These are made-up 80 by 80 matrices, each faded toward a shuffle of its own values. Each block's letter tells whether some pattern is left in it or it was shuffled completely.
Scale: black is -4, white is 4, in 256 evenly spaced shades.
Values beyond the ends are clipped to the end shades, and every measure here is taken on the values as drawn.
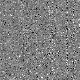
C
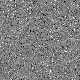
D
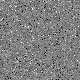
D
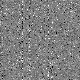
C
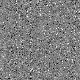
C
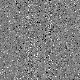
C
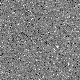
D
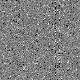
C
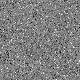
D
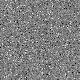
D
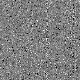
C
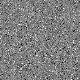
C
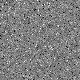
D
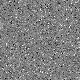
D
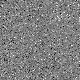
D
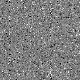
C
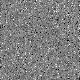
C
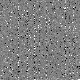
C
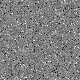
D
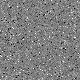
D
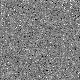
D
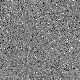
D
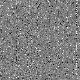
C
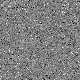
D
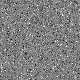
D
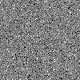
D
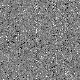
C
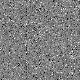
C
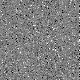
C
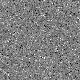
D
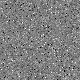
D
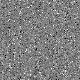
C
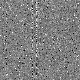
C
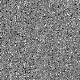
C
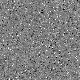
D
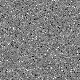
D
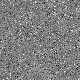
D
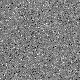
D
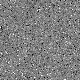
D
